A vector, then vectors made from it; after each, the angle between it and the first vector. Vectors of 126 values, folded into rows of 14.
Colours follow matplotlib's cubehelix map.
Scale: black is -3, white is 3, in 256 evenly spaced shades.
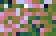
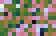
partly opposed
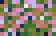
partly aligned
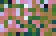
nearly parallel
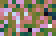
orthogonal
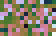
orthogonal
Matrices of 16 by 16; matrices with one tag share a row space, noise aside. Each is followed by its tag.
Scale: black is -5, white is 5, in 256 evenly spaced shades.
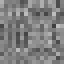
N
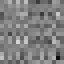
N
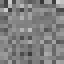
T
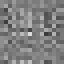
T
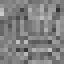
N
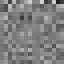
T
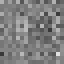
N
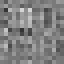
T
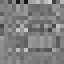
N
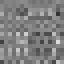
N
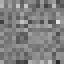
N
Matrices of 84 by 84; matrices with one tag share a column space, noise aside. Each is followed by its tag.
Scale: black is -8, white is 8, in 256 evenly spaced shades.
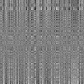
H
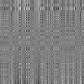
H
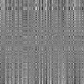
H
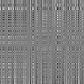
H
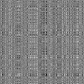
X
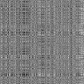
X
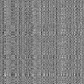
X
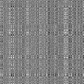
X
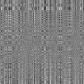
H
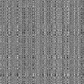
X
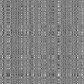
X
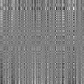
H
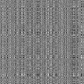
X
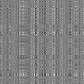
X
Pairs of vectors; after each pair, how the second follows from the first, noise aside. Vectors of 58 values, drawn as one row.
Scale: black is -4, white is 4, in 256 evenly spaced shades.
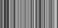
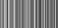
sign-scrambled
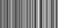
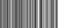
copied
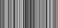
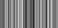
copied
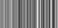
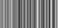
copied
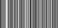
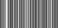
copied
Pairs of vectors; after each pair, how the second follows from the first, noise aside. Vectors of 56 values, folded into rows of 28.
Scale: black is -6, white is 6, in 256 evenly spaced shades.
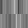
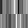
scaled up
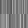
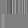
partly zeroed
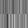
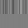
partly zeroed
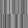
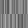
sign-scrambled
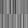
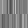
sign-scrambled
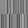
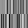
scaled up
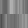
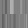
partly zeroed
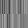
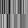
scaled up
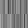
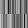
scaled up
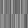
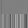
partly zeroed
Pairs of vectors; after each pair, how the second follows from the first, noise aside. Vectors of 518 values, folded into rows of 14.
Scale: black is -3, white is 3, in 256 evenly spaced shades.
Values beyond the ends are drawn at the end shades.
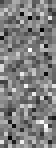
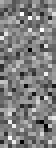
negated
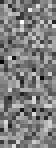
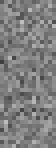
shrunk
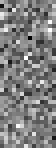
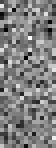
negated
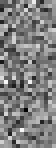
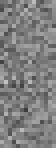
shrunk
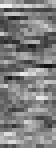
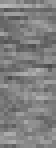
shrunk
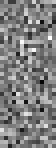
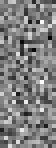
negated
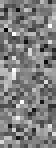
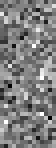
reversed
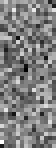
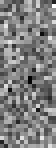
reversed
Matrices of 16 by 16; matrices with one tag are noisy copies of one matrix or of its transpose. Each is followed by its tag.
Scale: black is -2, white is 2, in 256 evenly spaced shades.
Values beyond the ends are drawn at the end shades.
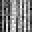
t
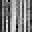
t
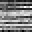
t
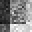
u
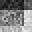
u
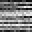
t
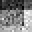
u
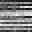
t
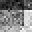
u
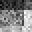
u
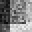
u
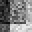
u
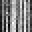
t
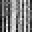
t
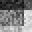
u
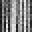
t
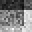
u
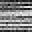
t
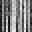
t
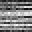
t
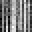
t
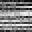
t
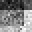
u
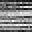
t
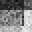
u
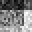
u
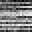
t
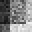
u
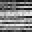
t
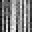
t
